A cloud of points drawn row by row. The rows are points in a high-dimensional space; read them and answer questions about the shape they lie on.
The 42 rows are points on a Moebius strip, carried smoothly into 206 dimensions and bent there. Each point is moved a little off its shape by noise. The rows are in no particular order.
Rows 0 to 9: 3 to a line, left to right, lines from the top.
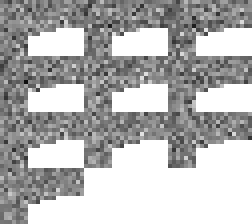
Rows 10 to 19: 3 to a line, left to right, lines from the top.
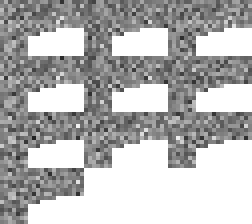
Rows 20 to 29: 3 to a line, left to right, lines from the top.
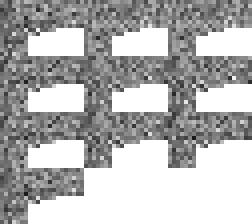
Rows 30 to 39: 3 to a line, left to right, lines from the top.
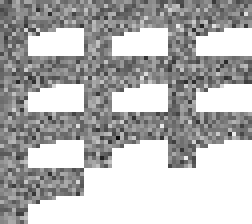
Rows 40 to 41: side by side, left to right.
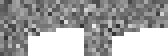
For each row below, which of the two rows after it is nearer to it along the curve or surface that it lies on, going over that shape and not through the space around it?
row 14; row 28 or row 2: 2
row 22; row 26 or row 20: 20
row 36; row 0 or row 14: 14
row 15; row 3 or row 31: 3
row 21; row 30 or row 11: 11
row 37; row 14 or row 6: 14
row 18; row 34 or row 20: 34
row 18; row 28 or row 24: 28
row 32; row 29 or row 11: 29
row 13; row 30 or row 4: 4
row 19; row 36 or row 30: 36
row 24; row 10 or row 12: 12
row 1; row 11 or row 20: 20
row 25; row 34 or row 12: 12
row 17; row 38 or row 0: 0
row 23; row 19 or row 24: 19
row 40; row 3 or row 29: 29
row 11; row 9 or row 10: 10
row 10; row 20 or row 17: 17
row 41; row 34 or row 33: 34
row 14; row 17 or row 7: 17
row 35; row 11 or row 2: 2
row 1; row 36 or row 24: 36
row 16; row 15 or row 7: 15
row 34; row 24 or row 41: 41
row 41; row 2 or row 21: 21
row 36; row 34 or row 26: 26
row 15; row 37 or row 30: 37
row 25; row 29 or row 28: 29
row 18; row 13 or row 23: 13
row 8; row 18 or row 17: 17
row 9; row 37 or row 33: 37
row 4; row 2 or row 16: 16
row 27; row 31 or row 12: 12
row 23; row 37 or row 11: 37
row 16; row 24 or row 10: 10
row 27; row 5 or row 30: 30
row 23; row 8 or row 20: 20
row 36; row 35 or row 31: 35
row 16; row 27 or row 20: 20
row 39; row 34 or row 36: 36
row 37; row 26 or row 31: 26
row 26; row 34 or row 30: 30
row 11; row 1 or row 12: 12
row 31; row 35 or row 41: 41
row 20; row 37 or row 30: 30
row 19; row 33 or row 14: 33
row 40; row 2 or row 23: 2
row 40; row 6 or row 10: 6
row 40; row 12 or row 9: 12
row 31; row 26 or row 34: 34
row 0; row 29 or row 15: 29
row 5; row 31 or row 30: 30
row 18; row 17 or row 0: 17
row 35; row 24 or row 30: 30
